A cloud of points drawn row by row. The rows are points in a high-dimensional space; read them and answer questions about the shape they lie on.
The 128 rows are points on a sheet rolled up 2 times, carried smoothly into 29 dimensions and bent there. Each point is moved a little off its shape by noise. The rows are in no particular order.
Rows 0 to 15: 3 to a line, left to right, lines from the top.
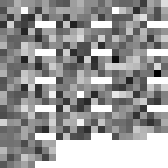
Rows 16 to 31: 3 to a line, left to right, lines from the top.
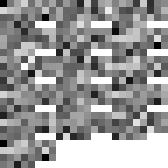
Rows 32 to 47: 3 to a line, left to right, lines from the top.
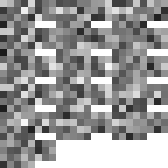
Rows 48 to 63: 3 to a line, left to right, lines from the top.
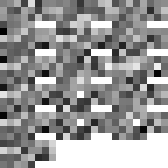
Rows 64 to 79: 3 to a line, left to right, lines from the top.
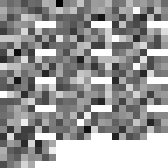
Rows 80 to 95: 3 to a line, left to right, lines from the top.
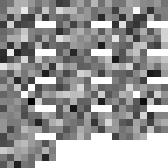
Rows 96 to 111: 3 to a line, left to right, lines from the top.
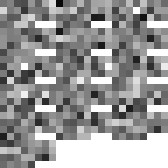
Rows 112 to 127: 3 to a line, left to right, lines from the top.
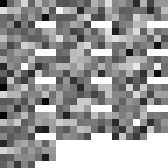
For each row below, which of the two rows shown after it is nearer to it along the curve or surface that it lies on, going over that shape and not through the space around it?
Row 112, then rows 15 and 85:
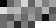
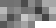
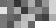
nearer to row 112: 85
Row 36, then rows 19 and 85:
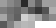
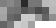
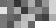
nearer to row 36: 19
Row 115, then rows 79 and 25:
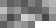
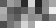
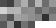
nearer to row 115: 25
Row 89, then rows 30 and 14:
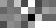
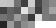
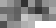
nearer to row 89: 30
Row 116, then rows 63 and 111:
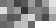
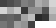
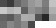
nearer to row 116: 63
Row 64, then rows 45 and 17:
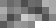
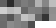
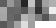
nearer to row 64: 45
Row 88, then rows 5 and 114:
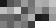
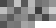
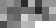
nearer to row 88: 114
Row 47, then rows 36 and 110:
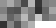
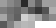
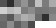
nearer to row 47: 36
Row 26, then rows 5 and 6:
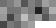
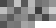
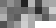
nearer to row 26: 5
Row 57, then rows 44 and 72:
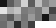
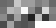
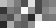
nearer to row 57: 44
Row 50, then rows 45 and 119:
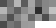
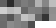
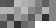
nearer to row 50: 45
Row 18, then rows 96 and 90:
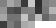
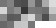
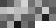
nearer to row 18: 96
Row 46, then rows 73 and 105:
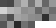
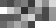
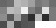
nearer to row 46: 73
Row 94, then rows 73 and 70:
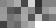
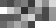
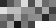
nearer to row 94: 73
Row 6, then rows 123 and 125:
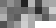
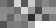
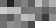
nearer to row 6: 123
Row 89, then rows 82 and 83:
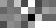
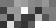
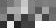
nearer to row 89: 82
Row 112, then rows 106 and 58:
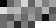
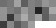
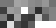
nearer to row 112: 58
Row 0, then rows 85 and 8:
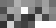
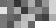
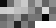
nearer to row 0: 8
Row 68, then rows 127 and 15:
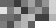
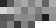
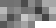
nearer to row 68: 127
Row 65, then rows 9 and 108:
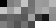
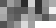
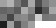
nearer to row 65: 9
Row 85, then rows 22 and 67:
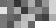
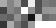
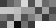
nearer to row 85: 67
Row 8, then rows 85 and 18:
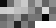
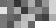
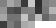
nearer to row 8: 85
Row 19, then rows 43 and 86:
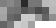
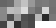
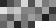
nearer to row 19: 86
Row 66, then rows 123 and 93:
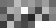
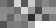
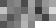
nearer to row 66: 123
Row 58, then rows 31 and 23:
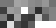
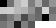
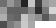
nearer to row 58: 31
